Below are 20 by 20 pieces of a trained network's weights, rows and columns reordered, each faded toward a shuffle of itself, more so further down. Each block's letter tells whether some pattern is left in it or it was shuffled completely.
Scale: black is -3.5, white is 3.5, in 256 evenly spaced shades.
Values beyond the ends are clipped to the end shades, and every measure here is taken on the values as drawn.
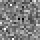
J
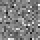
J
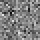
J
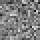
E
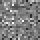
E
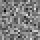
E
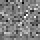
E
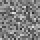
J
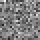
J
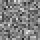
J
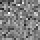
E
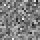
J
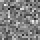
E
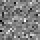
J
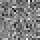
E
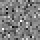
J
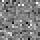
J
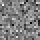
J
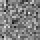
E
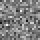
J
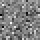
J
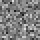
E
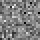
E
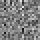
E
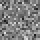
J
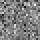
E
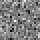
J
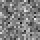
J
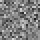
E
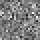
J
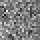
J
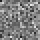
J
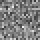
J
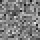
J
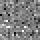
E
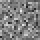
J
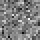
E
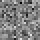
E
